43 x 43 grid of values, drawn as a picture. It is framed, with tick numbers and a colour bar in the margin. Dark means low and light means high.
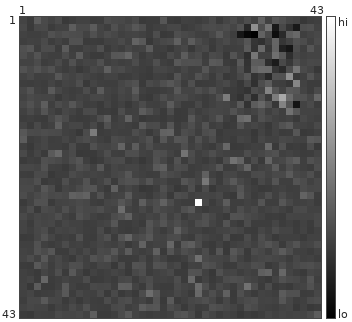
Histogram: skewed, a long tail of high values. Mirror symmetry: none. Stripes: none. Odd patch: rougher, in the top right. Average level on the scale: 30%.
